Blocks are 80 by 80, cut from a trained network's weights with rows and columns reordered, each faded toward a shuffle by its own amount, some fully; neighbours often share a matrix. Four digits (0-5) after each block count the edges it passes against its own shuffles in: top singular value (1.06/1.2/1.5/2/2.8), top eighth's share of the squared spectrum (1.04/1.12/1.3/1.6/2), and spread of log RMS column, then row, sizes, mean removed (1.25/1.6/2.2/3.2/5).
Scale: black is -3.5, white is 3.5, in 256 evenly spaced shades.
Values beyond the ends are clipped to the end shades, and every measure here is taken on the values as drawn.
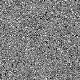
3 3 0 1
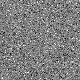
0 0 0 0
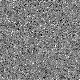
1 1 0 1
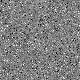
0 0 0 0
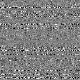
3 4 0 4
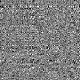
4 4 2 2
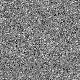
1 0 0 0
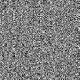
3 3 2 1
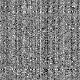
4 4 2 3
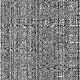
4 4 2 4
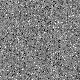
1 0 0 0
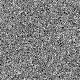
0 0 0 0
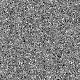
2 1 0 0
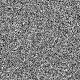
1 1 0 0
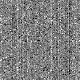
3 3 1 2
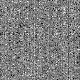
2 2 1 2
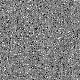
0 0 0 0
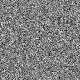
2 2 0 0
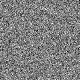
1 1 0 0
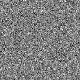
2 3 1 1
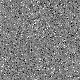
0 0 0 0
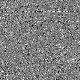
2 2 1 1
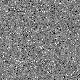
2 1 0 0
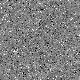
1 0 0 0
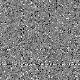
3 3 2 1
